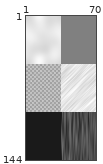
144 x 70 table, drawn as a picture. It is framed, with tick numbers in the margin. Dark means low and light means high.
It is made of 3 by 2 panels. Panel 1,1: very high, smooth, faint in contrast. Panel 1,2: middling, flat. Panel 2,1: high, checkered. Panel 2,2: very high, slanting up to the right, faint in contrast. Panel 3,1: very low, flat. Panel 3,2: low, streaked downward.
